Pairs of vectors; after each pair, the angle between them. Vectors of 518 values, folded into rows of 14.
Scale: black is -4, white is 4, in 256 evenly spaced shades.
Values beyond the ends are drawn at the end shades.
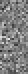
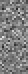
partly aligned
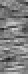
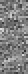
partly opposed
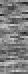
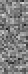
partly opposed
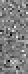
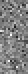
nearly opposite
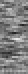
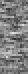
nearly opposite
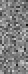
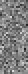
nearly parallel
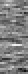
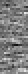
nearly opposite
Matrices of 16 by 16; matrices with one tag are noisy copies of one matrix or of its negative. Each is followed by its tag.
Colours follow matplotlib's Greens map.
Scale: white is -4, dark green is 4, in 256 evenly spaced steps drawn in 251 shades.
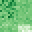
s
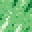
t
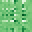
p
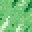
t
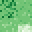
s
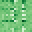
p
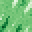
t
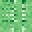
p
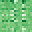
p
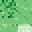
s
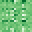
p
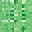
p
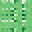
p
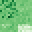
s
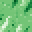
t
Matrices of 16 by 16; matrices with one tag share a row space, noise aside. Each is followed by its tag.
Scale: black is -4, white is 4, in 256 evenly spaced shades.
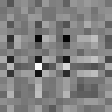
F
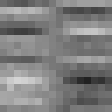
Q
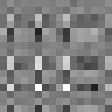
F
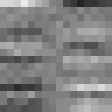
Q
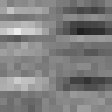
Q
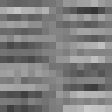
Q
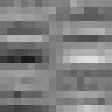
Q
